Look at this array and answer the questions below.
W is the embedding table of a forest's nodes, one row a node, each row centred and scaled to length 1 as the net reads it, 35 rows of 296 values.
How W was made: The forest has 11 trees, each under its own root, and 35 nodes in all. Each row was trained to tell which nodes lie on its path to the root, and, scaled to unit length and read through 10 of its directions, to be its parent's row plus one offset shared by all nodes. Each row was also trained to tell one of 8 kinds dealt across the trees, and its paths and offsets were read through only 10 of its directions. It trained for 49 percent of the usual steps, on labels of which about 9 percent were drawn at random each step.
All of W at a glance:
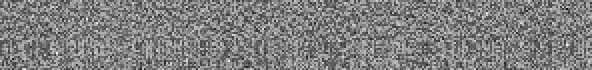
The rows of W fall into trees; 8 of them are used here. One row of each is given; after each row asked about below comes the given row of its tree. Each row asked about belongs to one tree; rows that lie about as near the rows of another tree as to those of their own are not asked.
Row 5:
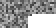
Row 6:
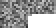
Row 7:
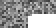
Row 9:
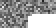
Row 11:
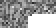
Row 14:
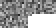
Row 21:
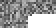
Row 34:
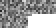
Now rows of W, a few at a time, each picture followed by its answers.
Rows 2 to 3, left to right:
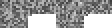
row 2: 6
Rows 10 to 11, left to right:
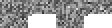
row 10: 5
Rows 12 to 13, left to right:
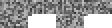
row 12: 7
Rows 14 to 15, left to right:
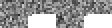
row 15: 34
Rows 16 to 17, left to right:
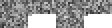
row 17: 6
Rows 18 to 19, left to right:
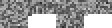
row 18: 7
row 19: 5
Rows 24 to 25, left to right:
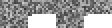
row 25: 34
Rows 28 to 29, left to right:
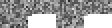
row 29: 14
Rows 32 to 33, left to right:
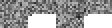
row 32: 21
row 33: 5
